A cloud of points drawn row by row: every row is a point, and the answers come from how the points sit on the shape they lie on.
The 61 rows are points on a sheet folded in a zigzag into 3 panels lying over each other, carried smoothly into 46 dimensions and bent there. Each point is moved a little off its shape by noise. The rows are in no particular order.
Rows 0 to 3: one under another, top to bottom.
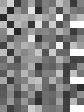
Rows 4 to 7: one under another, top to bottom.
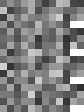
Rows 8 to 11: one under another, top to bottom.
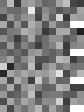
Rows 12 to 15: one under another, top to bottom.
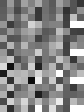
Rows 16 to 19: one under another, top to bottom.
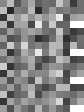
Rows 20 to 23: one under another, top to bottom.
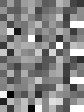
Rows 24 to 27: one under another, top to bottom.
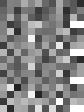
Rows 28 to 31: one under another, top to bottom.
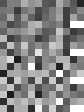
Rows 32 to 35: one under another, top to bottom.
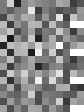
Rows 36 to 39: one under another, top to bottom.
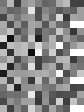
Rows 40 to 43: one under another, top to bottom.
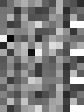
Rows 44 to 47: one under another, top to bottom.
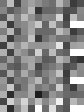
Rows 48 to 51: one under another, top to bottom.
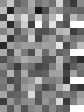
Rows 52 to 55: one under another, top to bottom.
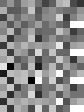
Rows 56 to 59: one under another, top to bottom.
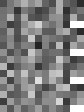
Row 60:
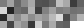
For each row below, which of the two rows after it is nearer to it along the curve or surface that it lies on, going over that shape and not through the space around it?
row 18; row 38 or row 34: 38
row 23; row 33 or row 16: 33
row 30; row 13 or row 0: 0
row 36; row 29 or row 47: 29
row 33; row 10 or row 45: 45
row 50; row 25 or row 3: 3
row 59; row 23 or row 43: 23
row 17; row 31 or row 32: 32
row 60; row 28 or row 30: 30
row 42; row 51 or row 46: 46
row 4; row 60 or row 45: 60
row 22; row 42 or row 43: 42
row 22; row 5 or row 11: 11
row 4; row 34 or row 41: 41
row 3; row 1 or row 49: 1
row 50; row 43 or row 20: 20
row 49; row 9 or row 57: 9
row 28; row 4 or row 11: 11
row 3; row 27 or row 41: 27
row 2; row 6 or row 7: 7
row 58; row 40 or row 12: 40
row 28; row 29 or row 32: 29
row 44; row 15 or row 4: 15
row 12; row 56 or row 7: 56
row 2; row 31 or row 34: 34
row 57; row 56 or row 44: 56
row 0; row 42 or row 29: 29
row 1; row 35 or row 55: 35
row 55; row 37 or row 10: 37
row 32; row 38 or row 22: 22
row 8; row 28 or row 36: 36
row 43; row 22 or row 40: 40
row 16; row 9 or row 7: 7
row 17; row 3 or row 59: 3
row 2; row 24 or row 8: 24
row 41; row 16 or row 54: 54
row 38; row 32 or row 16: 16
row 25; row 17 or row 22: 22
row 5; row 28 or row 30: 28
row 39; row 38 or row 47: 47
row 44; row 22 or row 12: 12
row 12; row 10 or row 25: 25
